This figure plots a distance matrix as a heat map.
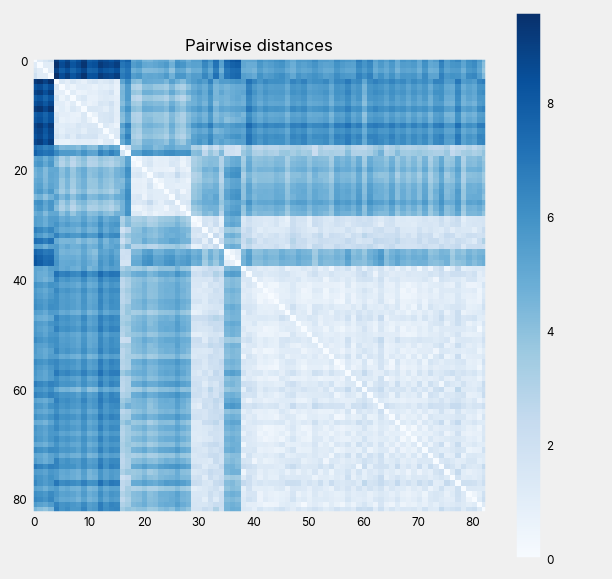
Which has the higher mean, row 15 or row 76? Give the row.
15
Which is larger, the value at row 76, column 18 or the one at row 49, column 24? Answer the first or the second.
the second
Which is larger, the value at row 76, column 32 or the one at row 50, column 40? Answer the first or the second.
the first
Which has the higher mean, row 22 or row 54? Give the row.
22
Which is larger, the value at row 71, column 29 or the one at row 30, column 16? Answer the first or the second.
the second
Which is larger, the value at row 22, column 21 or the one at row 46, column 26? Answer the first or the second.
the second
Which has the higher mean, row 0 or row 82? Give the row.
0
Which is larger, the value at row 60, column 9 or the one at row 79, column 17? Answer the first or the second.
the first
